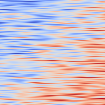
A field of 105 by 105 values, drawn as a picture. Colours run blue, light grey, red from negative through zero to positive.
The values follow a bell shape. The grain runs across in streaks. The top left is the ninth with the lowest average. The ninth with the highest average is the bottom right. Values rise toward the bottom right. The halves do not mirror each other.
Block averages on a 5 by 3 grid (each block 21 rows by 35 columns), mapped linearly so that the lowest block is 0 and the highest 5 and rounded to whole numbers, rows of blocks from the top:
0 1 2
0 1 2
1 3 4
1 3 4
3 4 5
